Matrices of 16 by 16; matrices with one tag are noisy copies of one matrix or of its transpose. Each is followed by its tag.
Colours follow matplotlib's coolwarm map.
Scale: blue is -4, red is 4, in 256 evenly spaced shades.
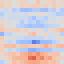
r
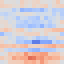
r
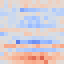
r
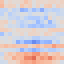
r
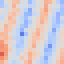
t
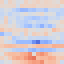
r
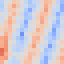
t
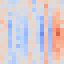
r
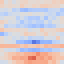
r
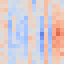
r
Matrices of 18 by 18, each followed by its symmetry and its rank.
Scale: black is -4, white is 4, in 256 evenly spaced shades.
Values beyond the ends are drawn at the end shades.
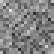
symmetric, full rank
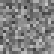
neither, full rank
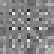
symmetric, rank three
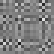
antisymmetric, rank two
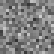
antisymmetric, full rank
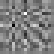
antisymmetric, rank two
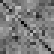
symmetric, full rank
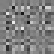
antisymmetric, rank two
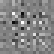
symmetric, rank three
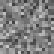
antisymmetric, full rank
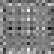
antisymmetric, rank two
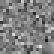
antisymmetric, full rank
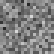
symmetric, full rank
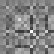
symmetric, rank three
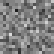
neither, full rank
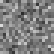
neither, full rank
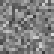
neither, full rank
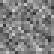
antisymmetric, full rank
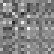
symmetric, rank three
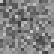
symmetric, full rank
